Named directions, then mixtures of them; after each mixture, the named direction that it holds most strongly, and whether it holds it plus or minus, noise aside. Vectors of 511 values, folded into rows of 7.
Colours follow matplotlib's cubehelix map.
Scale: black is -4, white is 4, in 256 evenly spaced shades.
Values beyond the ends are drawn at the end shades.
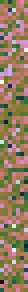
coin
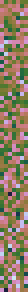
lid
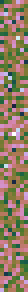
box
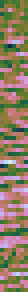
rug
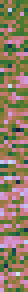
rug, plus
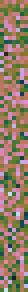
lid, minus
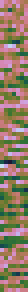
rug, minus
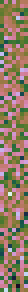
lid, minus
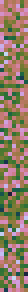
lid, plus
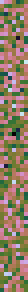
box, minus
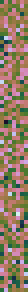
lid, minus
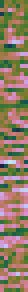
rug, plus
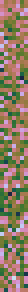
lid, plus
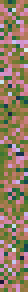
coin, plus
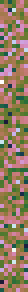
coin, plus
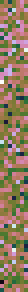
coin, plus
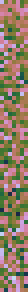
lid, plus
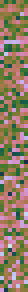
lid, plus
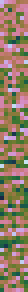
rug, minus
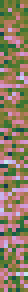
rug, plus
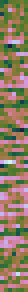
rug, plus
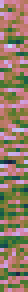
rug, minus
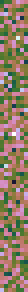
box, plus
